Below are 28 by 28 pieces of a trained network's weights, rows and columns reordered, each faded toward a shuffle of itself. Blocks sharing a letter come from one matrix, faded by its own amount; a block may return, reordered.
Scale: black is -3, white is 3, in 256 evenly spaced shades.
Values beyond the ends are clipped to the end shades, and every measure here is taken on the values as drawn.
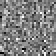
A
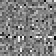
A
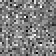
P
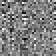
A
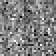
P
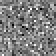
P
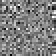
A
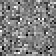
P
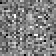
P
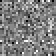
P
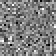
P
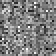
P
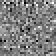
A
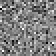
P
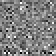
A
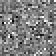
P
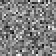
P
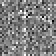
P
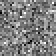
P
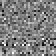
A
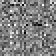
A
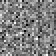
P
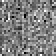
P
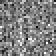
P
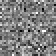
A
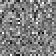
A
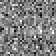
A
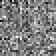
P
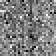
P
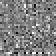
A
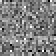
A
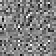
A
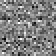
A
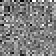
A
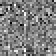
P
